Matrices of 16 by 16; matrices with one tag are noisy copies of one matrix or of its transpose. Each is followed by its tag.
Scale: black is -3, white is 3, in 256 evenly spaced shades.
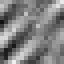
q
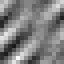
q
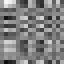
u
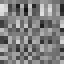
u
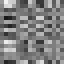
u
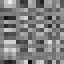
u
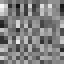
u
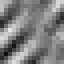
q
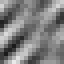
q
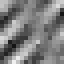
q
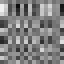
u
